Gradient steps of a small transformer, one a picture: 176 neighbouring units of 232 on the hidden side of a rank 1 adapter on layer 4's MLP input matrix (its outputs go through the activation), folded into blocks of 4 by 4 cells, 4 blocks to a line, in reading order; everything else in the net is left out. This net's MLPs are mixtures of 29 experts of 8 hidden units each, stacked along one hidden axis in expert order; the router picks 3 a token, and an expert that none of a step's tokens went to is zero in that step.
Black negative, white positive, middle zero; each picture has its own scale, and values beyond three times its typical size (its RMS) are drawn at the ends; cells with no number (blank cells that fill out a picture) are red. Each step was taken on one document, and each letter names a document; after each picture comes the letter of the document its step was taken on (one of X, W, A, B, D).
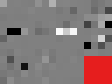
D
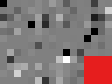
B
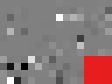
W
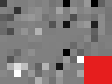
B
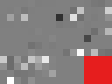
W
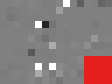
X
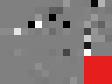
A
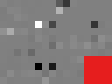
X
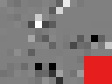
X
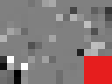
W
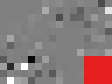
W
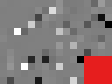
D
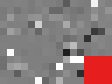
B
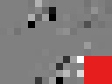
A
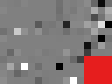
D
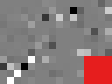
W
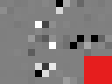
X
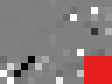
W
